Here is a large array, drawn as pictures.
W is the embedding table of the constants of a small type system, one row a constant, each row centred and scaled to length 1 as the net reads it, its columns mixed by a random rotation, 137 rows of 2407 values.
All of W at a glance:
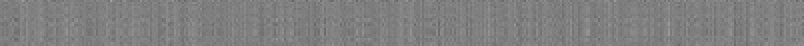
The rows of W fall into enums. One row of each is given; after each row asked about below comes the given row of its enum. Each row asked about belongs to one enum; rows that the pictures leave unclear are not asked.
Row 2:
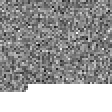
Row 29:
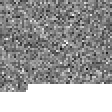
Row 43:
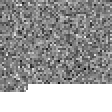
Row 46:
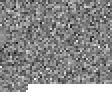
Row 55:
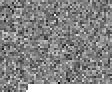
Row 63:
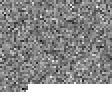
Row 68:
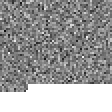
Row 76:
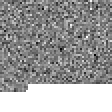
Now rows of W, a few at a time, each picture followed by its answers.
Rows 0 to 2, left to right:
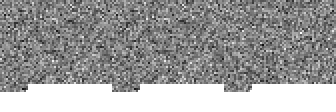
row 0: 63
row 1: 63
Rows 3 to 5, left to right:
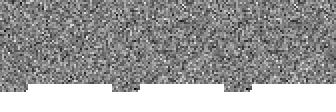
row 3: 68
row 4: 63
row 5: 63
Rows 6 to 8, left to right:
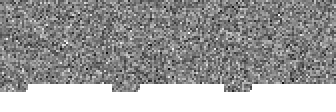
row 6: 29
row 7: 2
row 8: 55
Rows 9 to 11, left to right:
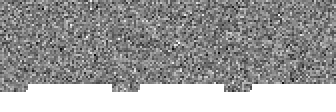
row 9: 76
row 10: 29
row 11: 55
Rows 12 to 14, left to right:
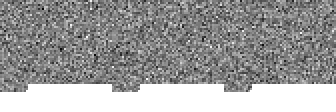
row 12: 76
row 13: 46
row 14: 2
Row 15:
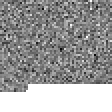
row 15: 76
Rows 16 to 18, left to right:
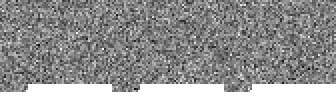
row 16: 2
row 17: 63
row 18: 43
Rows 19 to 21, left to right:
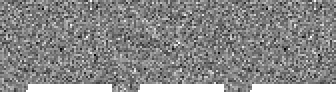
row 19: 76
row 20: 29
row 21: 76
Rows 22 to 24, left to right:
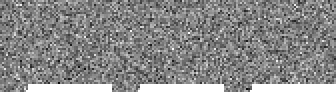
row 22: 43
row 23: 2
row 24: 63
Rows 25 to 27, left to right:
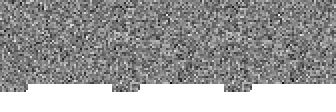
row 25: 68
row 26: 55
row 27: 55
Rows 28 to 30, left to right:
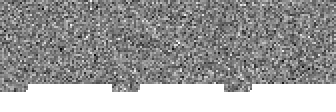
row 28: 76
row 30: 43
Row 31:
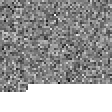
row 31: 55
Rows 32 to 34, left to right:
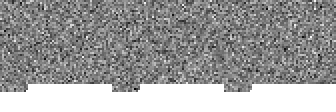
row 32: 68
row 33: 63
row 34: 76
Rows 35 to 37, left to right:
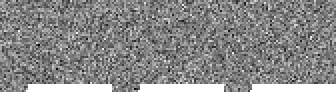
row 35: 2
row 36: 63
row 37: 68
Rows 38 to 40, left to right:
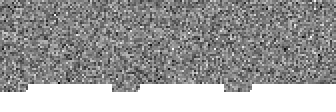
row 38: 55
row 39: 2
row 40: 76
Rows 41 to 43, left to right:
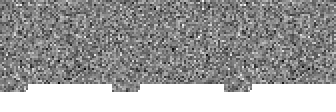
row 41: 43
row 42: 76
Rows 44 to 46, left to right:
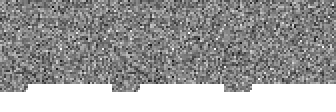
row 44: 2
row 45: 2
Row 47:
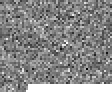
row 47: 29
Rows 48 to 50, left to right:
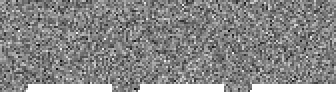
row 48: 2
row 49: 63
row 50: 68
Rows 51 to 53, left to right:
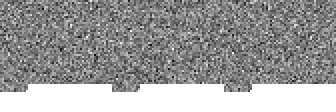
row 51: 76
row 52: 2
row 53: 68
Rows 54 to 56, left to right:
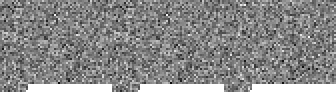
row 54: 55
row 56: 43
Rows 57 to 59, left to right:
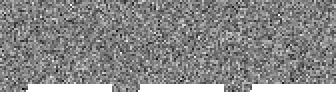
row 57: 63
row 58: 68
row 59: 55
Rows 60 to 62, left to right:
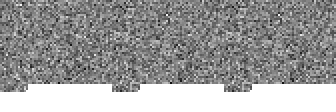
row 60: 43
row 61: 55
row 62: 55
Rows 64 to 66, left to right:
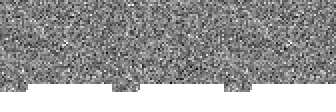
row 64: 29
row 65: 43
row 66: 29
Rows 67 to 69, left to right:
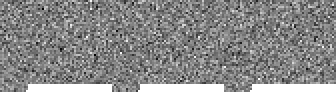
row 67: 76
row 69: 46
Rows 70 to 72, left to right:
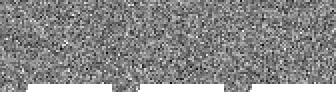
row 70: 29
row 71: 43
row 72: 2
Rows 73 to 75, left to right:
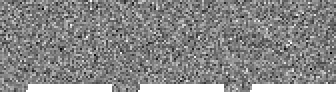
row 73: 76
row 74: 68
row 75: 29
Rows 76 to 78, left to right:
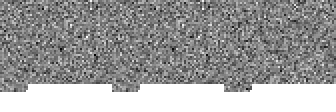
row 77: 76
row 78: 63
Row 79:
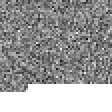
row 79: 2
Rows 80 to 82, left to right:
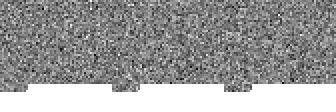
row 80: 76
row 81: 43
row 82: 55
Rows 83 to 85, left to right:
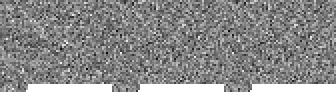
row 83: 29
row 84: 68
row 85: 68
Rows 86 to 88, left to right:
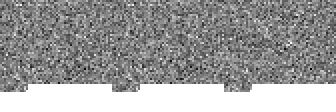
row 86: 43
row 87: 43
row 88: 29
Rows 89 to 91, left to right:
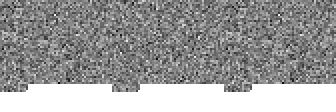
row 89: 55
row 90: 68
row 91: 55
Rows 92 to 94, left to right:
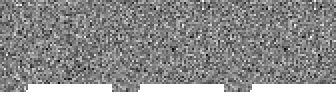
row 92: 43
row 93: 76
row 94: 76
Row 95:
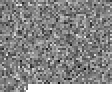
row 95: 43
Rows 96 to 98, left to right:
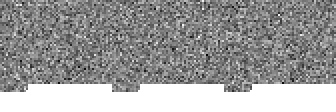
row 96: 43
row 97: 76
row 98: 55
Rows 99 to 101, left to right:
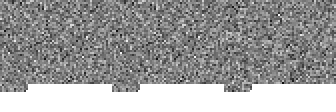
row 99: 68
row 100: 68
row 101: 55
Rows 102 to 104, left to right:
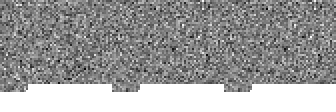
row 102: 43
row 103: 76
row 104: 76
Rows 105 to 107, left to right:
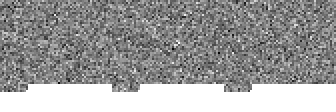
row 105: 55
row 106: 29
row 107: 68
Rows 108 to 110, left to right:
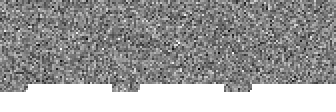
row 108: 2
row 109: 29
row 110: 68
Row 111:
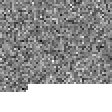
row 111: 63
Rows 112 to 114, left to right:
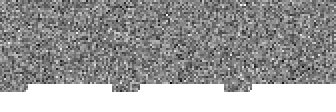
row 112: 2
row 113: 55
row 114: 43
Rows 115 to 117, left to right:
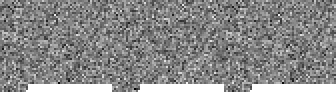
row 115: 55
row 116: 63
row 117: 55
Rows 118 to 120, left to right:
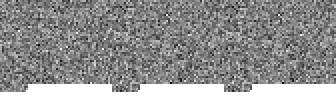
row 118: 2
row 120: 55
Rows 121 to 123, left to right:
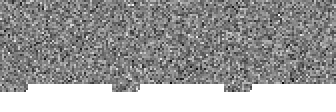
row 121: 68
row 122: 43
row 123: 55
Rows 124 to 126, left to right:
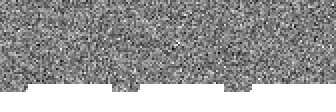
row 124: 2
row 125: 29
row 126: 46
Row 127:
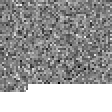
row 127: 43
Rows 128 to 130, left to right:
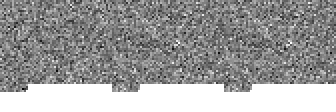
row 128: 63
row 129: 29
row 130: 29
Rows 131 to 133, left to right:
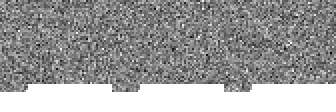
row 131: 2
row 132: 76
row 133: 29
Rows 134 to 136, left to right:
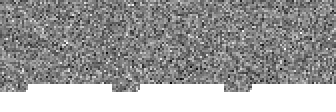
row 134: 29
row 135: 43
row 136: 2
